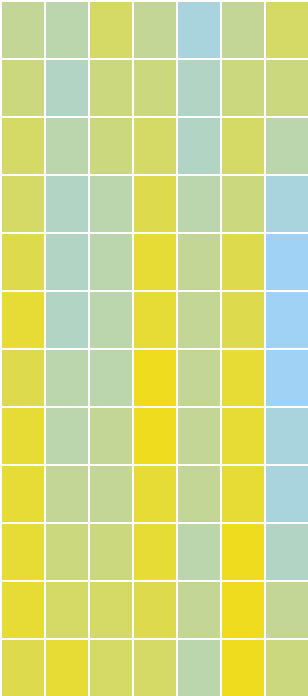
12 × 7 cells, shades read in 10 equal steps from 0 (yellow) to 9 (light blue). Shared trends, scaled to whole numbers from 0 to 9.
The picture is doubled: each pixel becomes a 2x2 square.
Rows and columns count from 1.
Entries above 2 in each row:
7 7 7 6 4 4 4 4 4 4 4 4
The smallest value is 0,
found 5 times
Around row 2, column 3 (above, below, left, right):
3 4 7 4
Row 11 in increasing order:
0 1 2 3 3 5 5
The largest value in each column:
5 7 6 5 8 5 9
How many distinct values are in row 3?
4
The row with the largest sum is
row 4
